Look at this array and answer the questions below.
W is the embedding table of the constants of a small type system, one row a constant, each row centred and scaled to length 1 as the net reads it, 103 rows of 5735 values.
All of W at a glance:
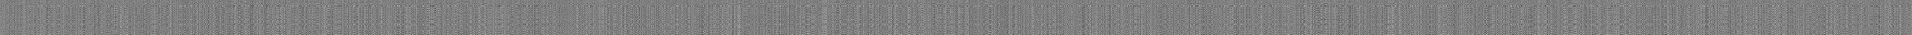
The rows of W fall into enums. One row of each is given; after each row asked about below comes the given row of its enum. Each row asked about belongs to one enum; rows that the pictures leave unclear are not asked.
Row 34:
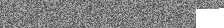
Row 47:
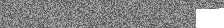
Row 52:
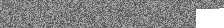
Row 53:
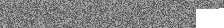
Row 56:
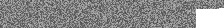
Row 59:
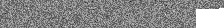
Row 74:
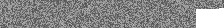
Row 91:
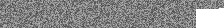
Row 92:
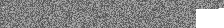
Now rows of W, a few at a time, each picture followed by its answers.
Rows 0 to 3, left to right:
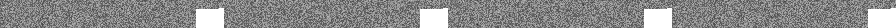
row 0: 92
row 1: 56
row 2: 52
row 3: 92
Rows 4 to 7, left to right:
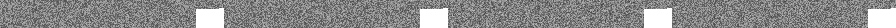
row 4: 74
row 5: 56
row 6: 34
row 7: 92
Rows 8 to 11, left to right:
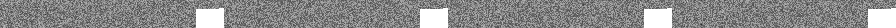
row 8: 53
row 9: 74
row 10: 52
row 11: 52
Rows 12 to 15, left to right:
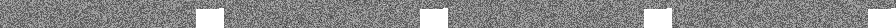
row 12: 56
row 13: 59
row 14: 92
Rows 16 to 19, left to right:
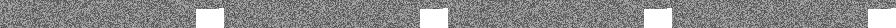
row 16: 74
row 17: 47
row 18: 74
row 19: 47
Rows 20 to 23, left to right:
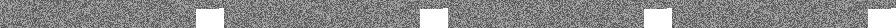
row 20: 74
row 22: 47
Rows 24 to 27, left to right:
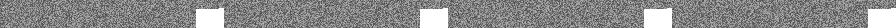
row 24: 92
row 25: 91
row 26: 47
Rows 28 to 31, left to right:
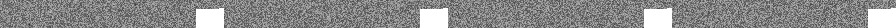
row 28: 52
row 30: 47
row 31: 91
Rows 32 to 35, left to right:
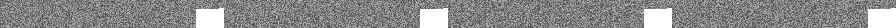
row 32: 92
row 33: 52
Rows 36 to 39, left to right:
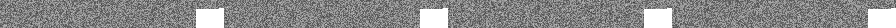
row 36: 91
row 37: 92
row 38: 34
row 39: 74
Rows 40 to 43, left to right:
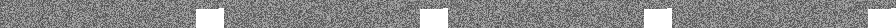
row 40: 92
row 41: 56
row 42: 52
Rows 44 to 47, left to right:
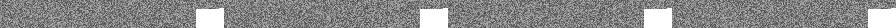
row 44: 47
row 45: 56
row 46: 91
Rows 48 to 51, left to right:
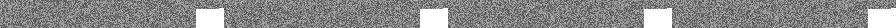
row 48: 74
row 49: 53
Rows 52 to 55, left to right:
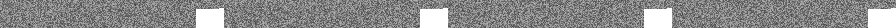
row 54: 91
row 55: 47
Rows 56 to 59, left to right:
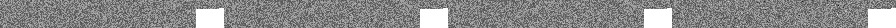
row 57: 74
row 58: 74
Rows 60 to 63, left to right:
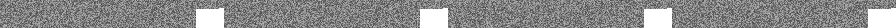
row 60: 91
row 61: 91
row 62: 53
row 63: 56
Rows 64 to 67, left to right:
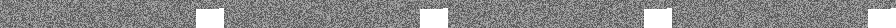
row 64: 52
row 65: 56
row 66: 91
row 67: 92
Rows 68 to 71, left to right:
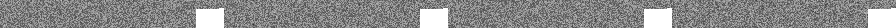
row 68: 56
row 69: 52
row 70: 74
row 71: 34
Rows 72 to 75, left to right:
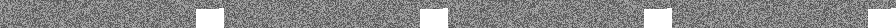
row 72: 74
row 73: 47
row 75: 91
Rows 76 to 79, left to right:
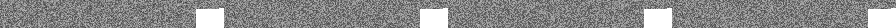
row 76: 34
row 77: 47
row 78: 56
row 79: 47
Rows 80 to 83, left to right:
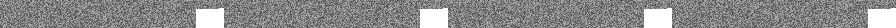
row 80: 56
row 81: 91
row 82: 53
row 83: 56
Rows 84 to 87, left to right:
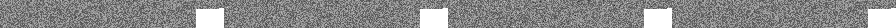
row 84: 56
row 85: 92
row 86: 59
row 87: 56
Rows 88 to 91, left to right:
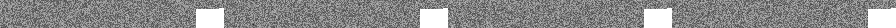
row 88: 74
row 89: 52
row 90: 53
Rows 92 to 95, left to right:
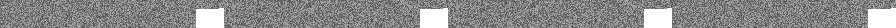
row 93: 74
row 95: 92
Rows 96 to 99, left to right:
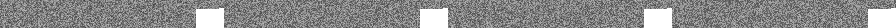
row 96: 34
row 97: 91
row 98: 53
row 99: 74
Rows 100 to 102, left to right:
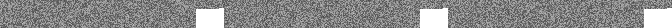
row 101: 92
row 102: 56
